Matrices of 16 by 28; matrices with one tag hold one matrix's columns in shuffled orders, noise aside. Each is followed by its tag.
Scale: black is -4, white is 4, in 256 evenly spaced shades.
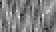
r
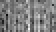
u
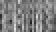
u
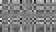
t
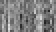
u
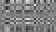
t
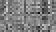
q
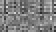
q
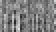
u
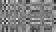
t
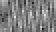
r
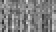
u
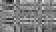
t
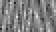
r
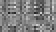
q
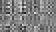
q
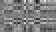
t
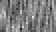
r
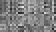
q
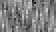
r
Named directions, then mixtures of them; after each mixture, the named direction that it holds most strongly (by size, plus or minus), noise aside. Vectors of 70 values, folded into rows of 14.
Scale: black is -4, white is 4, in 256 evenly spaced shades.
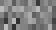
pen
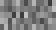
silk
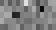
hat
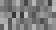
silk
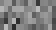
pen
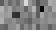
hat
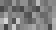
pen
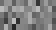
pen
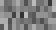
silk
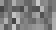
pen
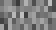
silk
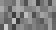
pen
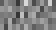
silk
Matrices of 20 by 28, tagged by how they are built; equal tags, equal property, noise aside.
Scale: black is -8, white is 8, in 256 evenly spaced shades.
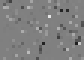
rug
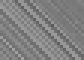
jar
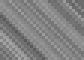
jar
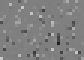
rug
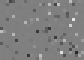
rug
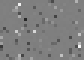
rug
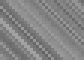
jar
